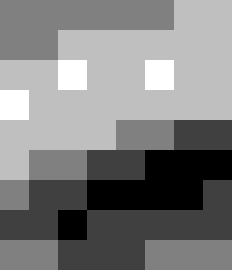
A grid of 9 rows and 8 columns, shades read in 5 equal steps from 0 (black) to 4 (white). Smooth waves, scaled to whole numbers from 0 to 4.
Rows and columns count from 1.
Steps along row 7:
down same down same same same up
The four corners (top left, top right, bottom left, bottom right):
2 3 2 2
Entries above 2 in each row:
2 6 8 8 4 1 0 0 0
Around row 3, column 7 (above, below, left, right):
3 3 4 3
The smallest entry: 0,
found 8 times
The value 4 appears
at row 3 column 3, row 3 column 6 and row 4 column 1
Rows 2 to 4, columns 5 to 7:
3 3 3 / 3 4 3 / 3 3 3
